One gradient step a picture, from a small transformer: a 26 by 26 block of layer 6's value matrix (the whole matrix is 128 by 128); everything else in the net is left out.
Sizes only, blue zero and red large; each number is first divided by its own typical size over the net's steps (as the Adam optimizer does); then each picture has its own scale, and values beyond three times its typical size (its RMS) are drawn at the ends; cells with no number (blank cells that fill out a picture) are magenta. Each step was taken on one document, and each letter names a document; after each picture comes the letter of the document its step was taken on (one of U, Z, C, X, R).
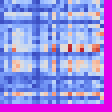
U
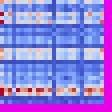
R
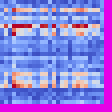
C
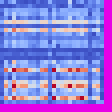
C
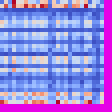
C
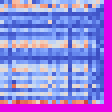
U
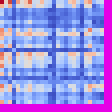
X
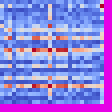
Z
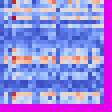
U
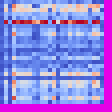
C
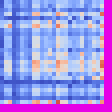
Z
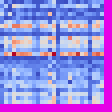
U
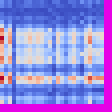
X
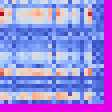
X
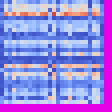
C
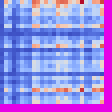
Z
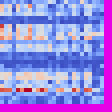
R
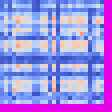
U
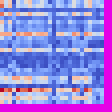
X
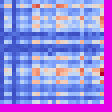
Z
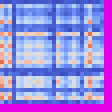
X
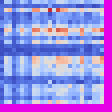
Z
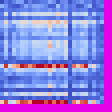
C
